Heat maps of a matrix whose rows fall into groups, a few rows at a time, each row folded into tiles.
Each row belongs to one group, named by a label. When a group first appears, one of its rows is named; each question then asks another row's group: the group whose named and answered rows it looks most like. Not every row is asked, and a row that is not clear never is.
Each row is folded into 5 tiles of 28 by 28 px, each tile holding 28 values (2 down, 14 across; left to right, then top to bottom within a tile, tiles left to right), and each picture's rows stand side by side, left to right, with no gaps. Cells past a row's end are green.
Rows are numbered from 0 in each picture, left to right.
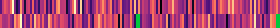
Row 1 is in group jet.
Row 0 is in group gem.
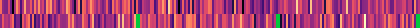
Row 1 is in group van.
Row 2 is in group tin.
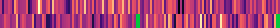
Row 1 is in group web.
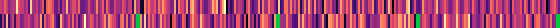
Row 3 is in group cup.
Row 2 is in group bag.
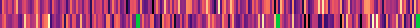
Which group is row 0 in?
cup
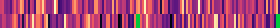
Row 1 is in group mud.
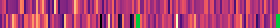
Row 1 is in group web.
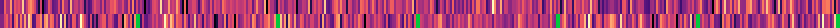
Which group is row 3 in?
gem
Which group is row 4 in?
web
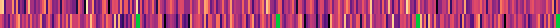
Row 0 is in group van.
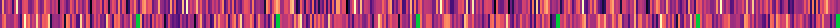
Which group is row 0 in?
cup
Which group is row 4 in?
web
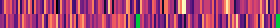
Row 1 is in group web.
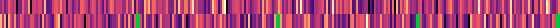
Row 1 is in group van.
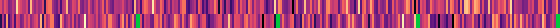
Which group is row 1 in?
gem
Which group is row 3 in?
mud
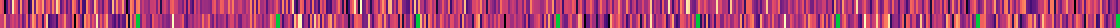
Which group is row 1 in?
jet
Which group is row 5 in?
tin
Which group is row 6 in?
cup
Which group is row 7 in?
web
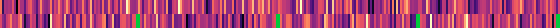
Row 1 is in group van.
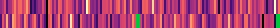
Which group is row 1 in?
gem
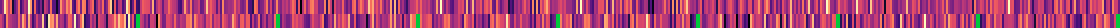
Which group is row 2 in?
jet
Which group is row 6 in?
tin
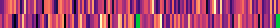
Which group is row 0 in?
bag
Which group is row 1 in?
gem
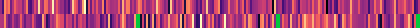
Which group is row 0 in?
van
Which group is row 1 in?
tin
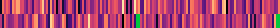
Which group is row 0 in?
gem
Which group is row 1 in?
van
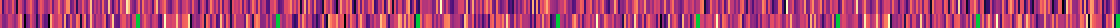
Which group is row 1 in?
cup
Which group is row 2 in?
bag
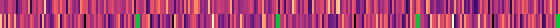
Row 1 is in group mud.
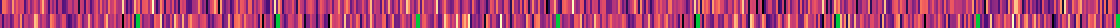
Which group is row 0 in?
gem
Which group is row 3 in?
cup
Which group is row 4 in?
gem
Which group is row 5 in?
gem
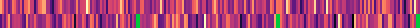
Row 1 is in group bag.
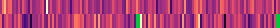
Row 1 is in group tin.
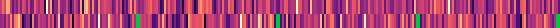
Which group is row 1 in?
bag
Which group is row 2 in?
tin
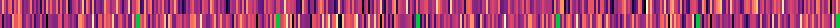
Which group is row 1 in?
web
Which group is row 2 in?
mud
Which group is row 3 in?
tin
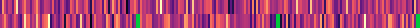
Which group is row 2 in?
tin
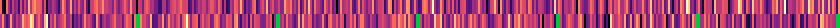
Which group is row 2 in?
bag
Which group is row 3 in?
gem
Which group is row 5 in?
van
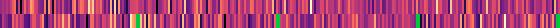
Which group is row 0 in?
jet
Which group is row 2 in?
mud
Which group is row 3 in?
tin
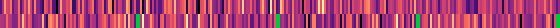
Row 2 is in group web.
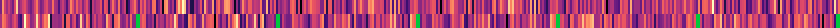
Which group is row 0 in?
cup
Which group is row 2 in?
jet
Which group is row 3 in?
jet
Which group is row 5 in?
gem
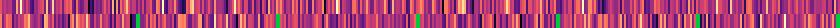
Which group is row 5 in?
tin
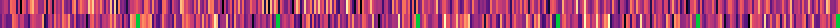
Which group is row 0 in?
jet
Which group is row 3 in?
cup
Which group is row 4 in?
cup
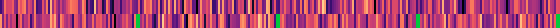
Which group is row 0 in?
van
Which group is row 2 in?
web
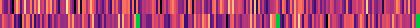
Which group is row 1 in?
jet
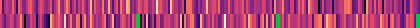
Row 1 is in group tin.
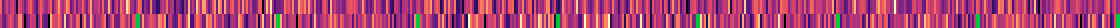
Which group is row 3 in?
bag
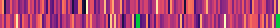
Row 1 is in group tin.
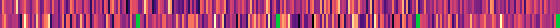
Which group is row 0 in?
cup
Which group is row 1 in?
bag
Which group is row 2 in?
mud
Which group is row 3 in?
web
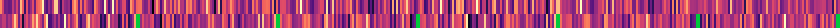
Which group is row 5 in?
tin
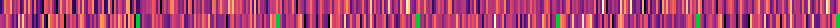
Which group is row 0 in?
bag
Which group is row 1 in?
jet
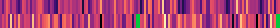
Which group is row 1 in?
web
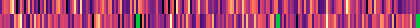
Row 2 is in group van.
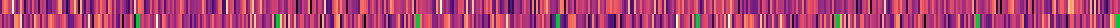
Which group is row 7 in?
jet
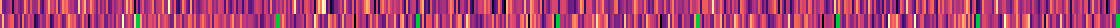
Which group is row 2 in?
web
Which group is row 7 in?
cup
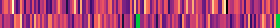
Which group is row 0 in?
gem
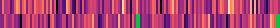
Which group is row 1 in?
jet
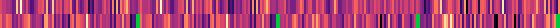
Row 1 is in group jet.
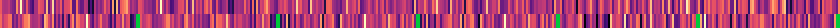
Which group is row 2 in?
tin
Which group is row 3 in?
tin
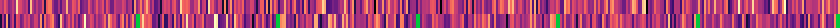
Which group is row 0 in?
tin
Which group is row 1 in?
mud
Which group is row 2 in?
web
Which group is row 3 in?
jet
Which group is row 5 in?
van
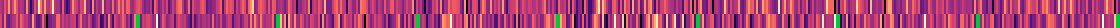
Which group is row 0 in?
van
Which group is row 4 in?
web
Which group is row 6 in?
tin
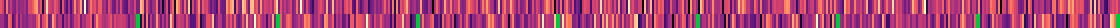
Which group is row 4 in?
mud
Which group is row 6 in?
van
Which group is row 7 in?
jet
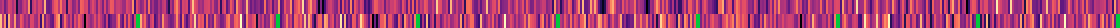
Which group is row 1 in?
web
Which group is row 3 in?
tin
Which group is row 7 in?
tin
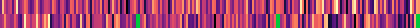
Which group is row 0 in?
cup
